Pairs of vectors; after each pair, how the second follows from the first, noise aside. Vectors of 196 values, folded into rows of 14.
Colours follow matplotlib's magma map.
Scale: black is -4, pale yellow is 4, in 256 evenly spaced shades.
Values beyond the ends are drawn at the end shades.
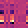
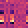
copied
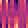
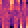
reversed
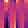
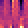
reversed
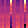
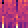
reversed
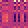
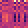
copied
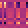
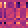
copied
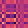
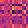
reversed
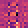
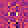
negated
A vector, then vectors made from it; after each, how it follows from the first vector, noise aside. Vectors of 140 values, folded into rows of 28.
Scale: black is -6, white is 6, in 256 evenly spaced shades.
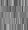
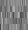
wrapped around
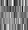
scaled up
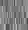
wrapped around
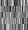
scaled up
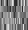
scaled up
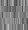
copied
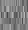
wrapped around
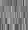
wrapped around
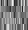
scaled up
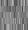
copied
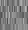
wrapped around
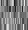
scaled up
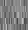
wrapped around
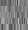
wrapped around
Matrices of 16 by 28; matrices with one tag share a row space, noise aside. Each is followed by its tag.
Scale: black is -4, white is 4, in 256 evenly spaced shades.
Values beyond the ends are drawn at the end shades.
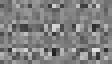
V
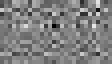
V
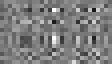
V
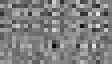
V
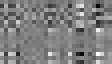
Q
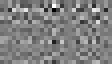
V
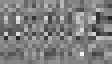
Q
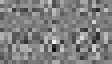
V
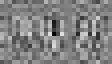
V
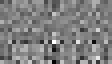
V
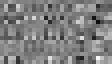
Q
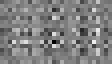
V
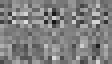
V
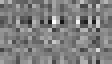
V
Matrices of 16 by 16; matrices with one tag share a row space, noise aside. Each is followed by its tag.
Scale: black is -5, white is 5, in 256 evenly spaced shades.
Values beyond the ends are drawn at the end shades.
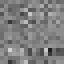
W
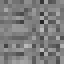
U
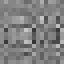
U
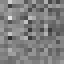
W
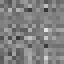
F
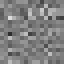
W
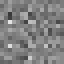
W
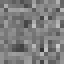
U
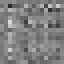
W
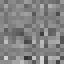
U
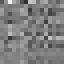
W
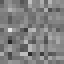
W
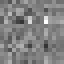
F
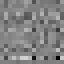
U
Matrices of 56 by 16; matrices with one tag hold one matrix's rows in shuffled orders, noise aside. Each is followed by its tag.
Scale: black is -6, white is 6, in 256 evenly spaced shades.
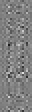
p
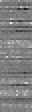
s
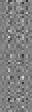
p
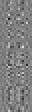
p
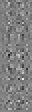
p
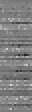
s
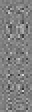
p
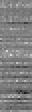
s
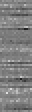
s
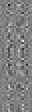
p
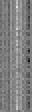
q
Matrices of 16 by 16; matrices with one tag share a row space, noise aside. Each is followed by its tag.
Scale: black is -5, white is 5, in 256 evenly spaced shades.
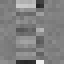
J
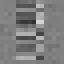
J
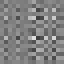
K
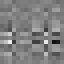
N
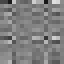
N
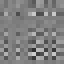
K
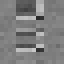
J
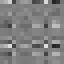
N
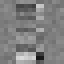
J
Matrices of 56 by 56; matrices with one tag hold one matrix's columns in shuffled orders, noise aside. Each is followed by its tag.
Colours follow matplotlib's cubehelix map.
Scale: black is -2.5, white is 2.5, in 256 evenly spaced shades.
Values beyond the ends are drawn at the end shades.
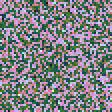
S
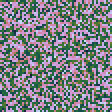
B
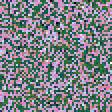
S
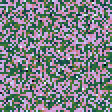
S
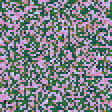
B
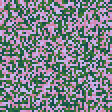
B
